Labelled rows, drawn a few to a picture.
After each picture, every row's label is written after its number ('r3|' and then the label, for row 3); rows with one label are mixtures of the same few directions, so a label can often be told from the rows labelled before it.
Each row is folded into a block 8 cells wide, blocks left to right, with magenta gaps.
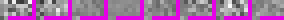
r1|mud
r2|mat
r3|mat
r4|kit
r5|mat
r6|mud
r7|mat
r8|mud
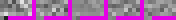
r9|mat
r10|kit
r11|mat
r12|kit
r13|kit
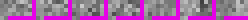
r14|mud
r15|mud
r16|kit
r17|mud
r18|mud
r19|mat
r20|mat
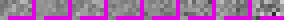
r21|mud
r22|mat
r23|mud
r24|kit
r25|kit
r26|mud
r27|mat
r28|mud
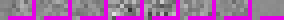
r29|mat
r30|mud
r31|mat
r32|mat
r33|mud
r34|kit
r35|kit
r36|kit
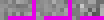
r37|mud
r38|kit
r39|kit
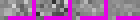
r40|mat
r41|kit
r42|mat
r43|mud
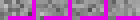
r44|kit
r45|mat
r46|kit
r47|mat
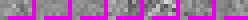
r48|mat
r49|mud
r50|mud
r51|mat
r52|mud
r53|mud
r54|mat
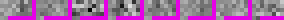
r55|mat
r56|mat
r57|kit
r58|mat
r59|mat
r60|mat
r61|kit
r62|mud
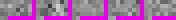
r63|kit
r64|mat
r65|mat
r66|mud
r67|mud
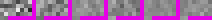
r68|kit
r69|mud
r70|mat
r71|mat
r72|mat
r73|mud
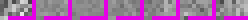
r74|mud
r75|mud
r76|kit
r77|mat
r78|mat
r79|mat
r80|mat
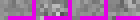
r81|mat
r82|mud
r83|mud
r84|mat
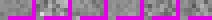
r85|kit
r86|mud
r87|mat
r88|kit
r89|kit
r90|mat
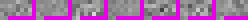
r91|kit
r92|kit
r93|mud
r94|mat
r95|kit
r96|kit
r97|mat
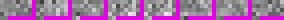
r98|kit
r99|mat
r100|mat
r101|kit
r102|kit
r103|mat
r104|mat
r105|kit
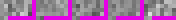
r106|kit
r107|mat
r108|kit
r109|kit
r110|mud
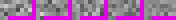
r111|kit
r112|mat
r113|kit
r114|kit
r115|mud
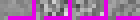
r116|mat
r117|kit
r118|kit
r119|mud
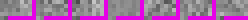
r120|mat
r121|mud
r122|mat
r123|kit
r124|mud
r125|kit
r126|mat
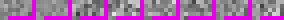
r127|kit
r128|kit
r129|mud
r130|mud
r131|mud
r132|mat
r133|kit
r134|kit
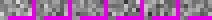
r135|kit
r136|kit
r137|mud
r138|kit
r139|mud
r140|kit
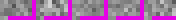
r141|mat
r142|mat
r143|mat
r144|kit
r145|kit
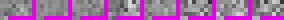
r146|mat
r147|kit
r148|kit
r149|mat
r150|mat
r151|mud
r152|kit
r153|mud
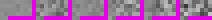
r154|kit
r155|kit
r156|kit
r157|mud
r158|mat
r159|kit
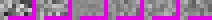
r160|mud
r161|mud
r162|mud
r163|kit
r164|kit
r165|mat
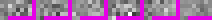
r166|kit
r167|mud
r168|kit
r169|mud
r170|mat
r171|mat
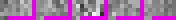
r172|mat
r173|mat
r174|kit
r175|mud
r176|mat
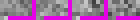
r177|mat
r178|mud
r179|mat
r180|kit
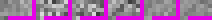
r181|mat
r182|mud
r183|mud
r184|mud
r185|mud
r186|mud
